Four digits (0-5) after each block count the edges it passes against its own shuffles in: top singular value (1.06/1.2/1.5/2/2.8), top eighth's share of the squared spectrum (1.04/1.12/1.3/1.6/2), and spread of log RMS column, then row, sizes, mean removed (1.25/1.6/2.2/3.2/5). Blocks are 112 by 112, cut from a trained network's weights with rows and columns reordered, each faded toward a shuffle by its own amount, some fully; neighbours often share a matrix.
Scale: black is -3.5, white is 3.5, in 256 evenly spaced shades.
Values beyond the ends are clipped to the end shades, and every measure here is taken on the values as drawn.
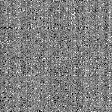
3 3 0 3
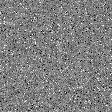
0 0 0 0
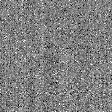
2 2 0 2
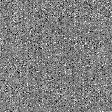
2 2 0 2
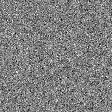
2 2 0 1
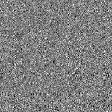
3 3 2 2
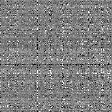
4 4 4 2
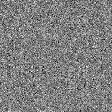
3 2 0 1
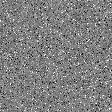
0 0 0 0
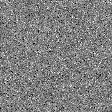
2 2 0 0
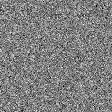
2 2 0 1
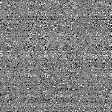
3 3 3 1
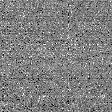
3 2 2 1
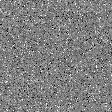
0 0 0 0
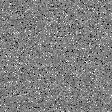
1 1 0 0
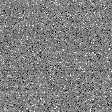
1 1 0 0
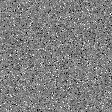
0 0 0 0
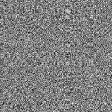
4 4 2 2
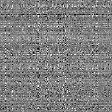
4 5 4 3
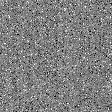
1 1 0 0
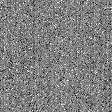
2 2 0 1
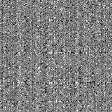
3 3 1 3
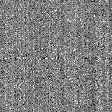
3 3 0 2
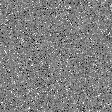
0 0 0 0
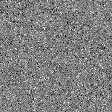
1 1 0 0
